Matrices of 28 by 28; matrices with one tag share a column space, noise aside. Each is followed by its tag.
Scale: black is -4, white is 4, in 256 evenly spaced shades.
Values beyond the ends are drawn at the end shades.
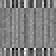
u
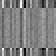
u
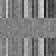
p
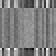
u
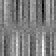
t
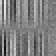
t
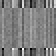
u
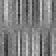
t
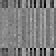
u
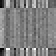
u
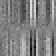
t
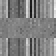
p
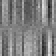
t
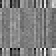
u
